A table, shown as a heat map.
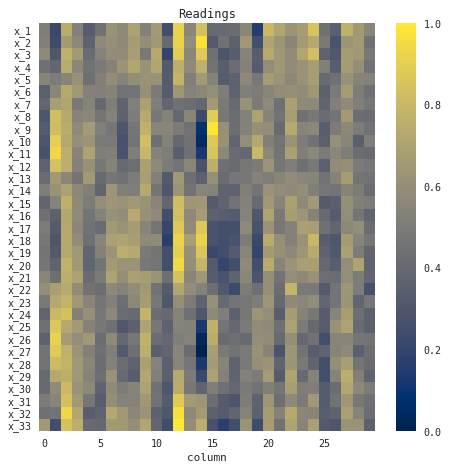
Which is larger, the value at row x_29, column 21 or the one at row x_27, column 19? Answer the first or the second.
the second
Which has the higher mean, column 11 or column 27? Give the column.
27
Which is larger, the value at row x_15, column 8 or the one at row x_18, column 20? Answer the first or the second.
the second
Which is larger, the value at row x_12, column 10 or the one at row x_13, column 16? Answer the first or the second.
the first
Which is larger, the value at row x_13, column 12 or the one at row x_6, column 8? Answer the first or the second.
the first
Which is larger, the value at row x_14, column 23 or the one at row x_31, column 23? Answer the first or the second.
the first
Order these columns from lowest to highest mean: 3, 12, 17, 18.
17, 18, 3, 12
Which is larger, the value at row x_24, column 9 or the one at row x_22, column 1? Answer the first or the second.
the first
